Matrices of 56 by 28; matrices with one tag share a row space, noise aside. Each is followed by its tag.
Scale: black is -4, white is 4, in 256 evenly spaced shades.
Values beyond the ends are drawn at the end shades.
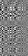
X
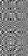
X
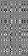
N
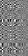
X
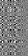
X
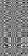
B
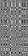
N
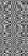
B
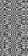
B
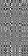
N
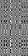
N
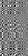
X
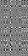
N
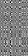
N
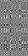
N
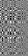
X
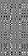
N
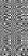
B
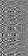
X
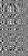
X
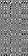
N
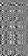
X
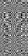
B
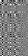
X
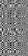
X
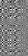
X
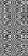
B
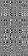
N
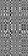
N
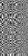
X
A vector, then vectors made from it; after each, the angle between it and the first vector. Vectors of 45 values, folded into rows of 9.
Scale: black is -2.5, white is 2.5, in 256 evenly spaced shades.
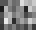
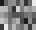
orthogonal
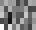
partly opposed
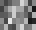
orthogonal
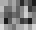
nearly opposite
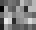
nearly parallel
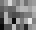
partly aligned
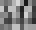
partly opposed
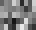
orthogonal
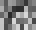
partly opposed
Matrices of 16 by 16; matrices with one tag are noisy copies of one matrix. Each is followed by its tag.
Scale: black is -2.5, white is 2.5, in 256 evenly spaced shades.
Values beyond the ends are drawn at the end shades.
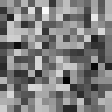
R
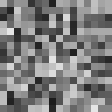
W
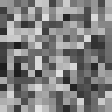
R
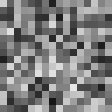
W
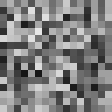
R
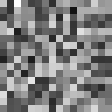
W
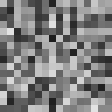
W
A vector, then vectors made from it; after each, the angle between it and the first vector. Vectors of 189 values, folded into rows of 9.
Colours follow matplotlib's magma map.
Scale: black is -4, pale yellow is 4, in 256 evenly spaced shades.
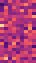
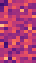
nearly parallel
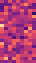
nearly parallel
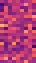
nearly parallel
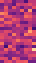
partly aligned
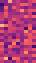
nearly parallel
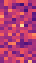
orthogonal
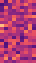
nearly parallel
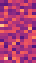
nearly parallel
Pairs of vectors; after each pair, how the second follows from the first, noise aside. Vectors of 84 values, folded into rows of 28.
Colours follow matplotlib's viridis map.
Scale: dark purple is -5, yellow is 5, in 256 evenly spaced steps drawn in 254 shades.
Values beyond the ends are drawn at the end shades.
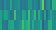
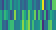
scaled up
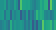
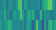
sign-scrambled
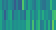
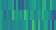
sign-scrambled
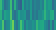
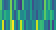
scaled up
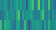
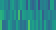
sign-scrambled
